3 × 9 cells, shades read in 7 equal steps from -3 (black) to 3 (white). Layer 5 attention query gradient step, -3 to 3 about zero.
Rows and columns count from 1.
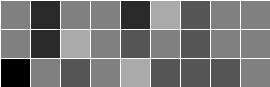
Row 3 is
-3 0 -1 0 1 -1 -1 -1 0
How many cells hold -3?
1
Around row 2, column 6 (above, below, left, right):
1 -1 -1 -1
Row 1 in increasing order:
-2 -2 -1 0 0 0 0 0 1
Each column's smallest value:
-3 -2 -1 0 -2 -1 -1 -1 0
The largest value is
1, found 3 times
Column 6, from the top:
1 0 -1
